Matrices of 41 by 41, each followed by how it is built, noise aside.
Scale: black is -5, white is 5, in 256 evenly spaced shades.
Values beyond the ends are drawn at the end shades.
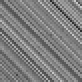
Toeplitz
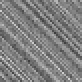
Toeplitz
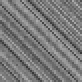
Toeplitz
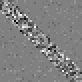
banded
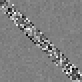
banded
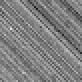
Toeplitz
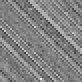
Toeplitz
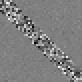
banded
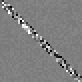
banded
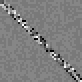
banded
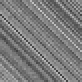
Toeplitz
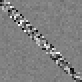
banded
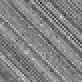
Toeplitz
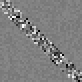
banded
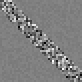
banded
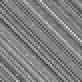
Toeplitz
